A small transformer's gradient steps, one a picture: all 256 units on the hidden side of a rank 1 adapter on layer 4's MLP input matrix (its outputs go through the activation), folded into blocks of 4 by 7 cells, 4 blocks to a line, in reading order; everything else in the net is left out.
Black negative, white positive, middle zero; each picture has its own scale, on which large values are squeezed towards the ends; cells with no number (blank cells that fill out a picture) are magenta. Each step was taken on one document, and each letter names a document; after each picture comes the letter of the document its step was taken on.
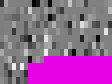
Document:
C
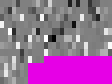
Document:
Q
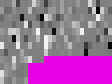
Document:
Q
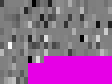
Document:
C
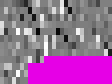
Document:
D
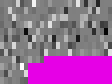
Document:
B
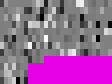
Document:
C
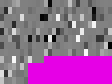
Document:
Q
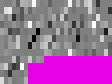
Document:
B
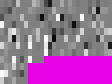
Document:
Q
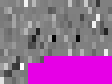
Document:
B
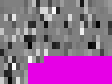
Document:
C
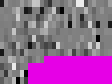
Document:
C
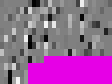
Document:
C
